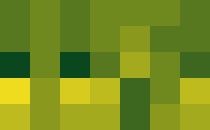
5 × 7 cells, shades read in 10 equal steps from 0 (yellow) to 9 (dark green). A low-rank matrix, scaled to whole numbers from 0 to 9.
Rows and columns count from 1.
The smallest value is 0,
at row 4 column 1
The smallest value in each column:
0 4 1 2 3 4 2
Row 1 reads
6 5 6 5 5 5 6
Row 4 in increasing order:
0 1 2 2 4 5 7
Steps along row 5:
up down same up down down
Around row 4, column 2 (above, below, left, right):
5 4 0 1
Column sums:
23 23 25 21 26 25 24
